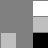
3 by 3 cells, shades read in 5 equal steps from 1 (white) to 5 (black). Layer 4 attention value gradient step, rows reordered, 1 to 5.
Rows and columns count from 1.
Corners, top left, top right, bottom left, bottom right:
3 1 2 5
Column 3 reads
1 2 5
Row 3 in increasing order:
2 3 5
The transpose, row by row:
3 3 2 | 3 3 3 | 1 2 5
